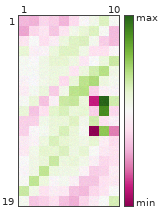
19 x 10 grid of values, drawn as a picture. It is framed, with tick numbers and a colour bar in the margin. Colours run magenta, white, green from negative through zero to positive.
In the middle right lies a patch that is rougher than the rest. The middle right is the roughest part. There is no overall slope. Overall the values sit about 50% of the way up the scale.
